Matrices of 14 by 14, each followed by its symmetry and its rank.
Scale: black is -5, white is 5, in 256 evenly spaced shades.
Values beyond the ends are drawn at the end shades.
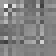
symmetric, rank two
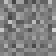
neither, rank three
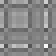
symmetric, rank one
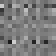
neither, rank two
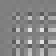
symmetric, rank one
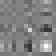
symmetric, rank two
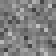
antisymmetric, full rank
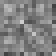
symmetric, rank three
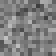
antisymmetric, full rank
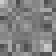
symmetric, rank two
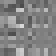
neither, rank two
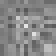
symmetric, rank three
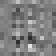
neither, rank three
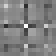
symmetric, rank two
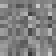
neither, rank two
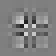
symmetric, rank one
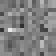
neither, rank three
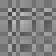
symmetric, rank one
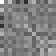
symmetric, rank three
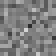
antisymmetric, full rank
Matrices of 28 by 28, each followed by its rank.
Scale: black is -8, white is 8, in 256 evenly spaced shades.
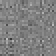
five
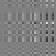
one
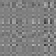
two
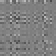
two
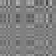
one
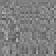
five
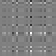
one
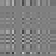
one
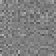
five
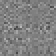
five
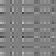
one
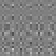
two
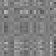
two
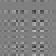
one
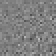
five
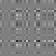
one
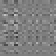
two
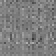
five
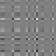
one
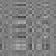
two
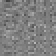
five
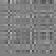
two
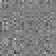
five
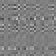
two
